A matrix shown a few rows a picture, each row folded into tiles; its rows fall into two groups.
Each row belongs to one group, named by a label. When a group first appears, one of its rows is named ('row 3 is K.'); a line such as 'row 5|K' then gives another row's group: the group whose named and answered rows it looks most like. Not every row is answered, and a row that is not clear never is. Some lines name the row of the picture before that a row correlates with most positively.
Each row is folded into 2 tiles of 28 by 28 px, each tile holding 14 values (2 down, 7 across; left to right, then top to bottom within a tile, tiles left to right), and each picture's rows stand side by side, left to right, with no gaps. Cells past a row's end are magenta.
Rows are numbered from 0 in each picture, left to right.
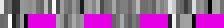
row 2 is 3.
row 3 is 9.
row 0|3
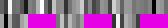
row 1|9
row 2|9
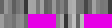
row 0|3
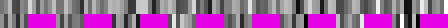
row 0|3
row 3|9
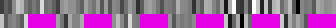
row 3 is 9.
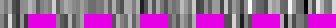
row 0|3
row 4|3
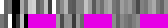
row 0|3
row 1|3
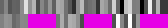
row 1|9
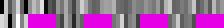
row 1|3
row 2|3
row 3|3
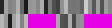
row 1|3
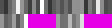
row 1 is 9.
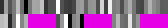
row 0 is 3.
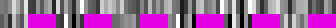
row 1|3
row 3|3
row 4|3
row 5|9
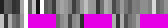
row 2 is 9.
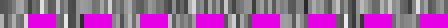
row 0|9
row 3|9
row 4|3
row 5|3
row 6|3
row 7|9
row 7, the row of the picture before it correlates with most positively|1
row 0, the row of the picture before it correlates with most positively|0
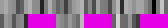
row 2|9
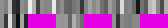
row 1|3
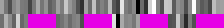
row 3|3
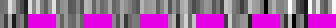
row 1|3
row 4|9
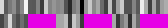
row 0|3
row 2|3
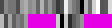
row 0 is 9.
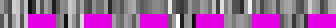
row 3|3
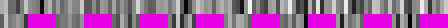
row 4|9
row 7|3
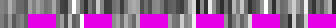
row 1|9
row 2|9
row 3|9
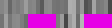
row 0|9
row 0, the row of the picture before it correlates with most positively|2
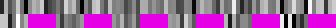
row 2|3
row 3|3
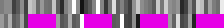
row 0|3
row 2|3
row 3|3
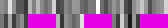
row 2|3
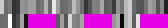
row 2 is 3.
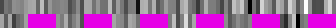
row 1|3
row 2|3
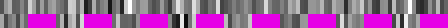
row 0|3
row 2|9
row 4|9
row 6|9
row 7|9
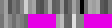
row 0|9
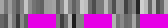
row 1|3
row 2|3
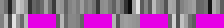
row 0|9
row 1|9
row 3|9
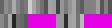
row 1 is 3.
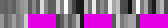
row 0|9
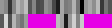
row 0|9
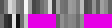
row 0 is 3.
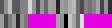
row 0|3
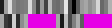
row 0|3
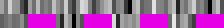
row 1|3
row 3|9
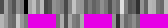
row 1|9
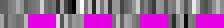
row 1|9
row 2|9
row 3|3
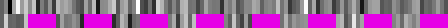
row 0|9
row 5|9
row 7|9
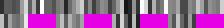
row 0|9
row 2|3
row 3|3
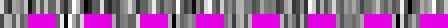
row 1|9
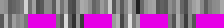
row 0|9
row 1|3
